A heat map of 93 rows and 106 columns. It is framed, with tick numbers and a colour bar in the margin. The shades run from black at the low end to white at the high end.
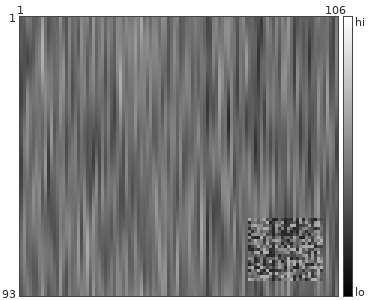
Neither half mirrors the other. On average the colour sits 40% of the way up the scale. In the bottom right lies a patch that is rougher than the rest. The bottom right is the roughest part. The grain runs up and down.
